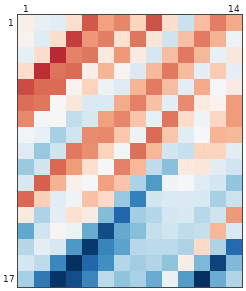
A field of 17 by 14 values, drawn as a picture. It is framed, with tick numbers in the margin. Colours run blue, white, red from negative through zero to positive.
Streaks slant up to the right. The field climbs toward the top. On average the colour sits 50% of the way up the scale.
